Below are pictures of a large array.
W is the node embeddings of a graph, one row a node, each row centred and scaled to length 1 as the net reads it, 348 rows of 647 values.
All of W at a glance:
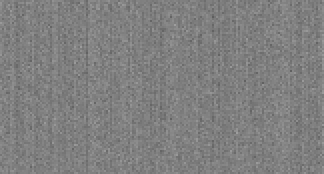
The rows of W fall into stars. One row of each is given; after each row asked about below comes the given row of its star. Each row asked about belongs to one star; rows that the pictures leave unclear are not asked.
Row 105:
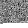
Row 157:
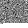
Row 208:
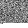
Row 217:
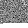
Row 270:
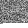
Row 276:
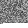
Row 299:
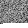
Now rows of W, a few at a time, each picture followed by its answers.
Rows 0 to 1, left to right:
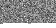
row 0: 270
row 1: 276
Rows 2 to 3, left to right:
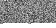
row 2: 208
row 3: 157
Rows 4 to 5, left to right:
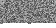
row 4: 208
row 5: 217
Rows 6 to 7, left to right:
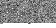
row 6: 276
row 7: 270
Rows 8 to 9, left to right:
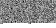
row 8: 105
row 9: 105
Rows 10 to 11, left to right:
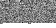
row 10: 270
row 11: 299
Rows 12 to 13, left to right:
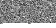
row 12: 270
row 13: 270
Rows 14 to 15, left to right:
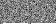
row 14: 270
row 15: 299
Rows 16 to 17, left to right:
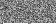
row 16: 105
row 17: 270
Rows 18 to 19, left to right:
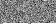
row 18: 276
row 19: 105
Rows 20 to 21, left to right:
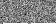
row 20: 217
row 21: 217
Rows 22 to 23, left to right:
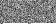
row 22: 270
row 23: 208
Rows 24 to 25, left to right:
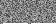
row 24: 217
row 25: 299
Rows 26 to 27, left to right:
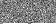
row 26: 276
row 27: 208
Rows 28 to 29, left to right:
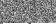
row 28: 217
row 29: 105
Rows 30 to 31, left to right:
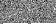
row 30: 299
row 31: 157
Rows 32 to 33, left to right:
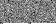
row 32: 157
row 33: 157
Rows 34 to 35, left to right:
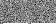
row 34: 208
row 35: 105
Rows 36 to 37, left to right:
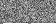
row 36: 157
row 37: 217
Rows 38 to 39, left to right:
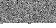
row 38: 276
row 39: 208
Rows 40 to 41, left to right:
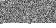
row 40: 208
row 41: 299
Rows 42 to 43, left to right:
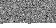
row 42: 105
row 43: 299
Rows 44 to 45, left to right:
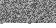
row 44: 157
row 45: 217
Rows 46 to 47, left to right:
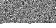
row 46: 208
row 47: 299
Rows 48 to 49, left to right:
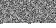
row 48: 270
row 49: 157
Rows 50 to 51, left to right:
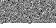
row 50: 157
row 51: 217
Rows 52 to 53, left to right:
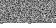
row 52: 208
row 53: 299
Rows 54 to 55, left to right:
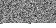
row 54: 276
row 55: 217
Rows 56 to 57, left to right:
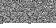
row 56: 217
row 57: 217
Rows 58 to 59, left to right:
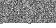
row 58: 276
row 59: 105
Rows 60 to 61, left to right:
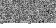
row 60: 105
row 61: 105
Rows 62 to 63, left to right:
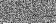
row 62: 105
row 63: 208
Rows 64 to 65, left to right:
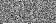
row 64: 270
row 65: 217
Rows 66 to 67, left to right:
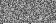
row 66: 299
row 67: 105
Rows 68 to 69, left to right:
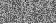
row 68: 208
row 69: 208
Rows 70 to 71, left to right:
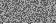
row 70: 217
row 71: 208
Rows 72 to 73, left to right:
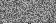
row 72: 276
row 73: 299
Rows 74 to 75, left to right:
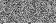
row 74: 208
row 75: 208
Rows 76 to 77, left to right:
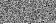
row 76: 208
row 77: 105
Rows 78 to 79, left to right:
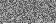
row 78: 270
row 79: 105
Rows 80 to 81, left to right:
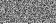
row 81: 208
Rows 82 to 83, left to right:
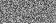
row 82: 270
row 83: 208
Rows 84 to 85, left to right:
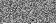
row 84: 276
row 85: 217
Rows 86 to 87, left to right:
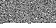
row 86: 208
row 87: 217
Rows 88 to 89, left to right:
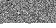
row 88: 276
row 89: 208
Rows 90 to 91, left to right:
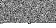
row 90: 208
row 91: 299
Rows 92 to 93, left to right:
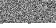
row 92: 217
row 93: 270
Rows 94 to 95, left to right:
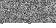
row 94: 157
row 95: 276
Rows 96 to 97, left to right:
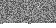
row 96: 105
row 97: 299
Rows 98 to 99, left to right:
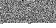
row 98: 105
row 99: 208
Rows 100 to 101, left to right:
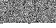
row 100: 208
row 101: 208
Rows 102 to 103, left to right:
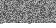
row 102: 208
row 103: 276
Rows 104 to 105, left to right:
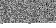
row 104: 105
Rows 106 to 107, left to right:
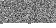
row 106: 217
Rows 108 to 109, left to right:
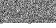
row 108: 276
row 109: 157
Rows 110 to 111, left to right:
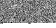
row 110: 105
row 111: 270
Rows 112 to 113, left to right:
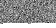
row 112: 299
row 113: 208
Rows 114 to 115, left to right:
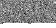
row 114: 157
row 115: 157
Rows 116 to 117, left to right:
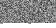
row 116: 270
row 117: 208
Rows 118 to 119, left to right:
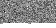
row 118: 276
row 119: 157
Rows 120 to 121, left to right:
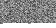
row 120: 208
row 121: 270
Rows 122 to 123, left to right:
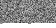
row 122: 208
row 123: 157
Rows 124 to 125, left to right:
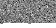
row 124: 157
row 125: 105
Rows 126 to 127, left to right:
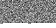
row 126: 270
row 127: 217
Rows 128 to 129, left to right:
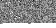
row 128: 270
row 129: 270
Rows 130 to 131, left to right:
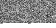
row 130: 270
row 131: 270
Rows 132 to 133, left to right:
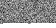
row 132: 299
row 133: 217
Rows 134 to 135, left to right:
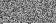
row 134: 217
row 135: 208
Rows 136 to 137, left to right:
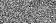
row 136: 217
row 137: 270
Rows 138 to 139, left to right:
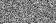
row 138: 208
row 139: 270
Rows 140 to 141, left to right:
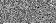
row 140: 157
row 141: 270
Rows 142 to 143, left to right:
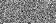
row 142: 299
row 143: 270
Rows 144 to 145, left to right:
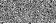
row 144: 208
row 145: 105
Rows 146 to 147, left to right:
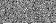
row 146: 157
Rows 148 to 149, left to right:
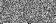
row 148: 299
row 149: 299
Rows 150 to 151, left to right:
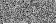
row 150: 105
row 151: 276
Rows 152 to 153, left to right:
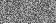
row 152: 208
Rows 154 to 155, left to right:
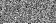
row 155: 299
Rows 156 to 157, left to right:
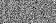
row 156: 208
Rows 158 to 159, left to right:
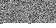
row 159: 105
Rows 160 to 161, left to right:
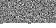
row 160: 270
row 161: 217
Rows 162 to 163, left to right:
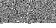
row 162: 276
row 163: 157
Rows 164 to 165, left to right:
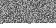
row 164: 217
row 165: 276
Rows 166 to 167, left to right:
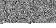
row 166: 157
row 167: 105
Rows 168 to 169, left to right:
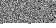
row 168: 208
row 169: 105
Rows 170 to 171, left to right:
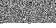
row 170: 208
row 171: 276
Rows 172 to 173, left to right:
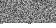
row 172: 276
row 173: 217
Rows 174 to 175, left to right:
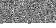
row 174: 270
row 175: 270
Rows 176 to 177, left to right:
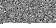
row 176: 157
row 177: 270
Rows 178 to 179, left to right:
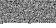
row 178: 105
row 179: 157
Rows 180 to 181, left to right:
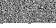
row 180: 208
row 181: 157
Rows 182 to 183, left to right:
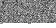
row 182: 276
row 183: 208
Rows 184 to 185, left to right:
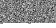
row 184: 217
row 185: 208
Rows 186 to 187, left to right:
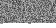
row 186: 208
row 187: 208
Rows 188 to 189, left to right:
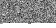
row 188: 276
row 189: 157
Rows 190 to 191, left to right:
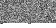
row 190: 105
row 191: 299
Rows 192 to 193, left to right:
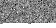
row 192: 276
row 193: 105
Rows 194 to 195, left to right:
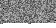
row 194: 299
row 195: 105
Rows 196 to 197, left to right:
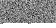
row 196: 157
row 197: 208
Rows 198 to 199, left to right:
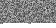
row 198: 217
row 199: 217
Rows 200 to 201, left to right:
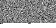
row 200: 299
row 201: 270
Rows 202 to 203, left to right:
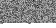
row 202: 217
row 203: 270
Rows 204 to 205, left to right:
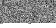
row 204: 276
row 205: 105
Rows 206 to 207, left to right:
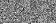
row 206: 217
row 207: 105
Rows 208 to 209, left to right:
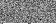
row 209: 270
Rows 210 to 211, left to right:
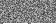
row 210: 217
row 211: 270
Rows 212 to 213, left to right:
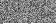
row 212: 208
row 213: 276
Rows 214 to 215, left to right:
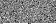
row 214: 217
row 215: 299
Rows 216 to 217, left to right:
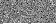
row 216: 276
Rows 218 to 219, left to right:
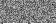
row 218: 105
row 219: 270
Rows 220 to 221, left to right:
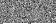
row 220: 270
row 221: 299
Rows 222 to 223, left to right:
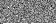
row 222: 299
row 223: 217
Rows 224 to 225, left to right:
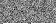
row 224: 299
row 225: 217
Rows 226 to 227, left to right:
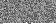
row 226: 208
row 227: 105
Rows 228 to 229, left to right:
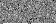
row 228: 299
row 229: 157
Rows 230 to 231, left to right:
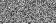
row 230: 217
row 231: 270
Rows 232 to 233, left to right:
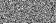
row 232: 217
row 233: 208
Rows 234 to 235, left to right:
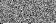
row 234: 299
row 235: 105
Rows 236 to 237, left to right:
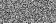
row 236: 105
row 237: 208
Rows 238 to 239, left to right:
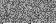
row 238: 157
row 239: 105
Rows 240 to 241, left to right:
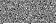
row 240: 157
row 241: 217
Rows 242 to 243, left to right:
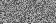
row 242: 217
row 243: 276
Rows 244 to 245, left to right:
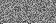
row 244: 299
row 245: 299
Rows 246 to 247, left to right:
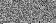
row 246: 299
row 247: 105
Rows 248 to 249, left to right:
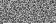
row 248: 157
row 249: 208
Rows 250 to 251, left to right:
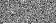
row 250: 270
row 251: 217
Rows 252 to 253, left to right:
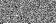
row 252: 299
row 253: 270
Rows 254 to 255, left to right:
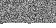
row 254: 157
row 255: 208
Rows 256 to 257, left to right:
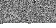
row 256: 299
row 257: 208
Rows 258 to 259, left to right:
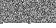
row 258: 217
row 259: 276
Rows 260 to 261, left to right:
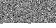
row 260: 276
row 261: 217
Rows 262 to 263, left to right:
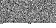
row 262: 157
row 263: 217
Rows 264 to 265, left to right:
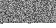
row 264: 217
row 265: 208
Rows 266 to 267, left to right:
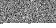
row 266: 217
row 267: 208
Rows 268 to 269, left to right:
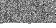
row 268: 208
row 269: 276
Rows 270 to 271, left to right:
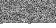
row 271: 299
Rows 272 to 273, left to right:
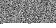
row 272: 299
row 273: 208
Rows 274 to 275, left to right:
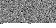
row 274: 299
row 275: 299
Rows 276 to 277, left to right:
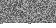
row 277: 299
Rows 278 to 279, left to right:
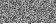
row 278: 270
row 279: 299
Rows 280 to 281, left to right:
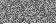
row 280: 157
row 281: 276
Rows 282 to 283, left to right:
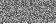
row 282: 217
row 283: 105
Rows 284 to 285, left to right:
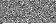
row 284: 270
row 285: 270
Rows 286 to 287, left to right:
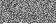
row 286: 276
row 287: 208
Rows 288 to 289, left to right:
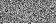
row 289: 217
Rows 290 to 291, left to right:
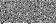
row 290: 157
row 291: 270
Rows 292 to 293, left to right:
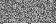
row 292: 105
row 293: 299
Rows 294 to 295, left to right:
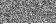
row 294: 208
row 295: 276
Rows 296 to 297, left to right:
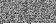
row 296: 299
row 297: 217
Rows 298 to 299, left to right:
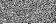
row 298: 270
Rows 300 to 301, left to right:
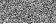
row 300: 217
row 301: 208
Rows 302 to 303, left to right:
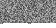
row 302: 157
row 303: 217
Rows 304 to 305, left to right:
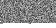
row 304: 208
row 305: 217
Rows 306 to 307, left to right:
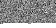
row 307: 276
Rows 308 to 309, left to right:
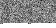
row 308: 105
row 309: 299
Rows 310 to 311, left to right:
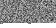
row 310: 299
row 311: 105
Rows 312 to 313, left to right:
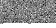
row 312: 157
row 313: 276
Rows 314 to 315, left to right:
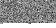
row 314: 276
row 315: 105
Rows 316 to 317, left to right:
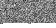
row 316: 157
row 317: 217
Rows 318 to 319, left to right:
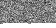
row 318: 299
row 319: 276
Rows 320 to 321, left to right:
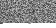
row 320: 270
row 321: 270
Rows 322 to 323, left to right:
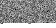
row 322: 157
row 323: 105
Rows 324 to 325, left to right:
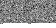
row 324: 299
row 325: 299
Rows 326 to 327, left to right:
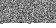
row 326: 299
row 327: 270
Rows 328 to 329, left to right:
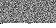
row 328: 299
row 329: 208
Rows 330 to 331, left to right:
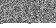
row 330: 299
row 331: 105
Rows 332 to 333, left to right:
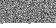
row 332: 157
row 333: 276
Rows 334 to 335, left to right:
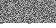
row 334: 208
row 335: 217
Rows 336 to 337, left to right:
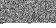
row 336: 157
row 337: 157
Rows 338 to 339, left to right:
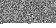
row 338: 299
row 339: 276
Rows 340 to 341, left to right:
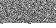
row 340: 157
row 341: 157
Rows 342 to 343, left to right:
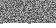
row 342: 208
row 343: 270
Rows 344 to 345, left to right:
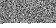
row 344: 105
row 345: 208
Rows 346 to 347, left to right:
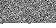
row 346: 299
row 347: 270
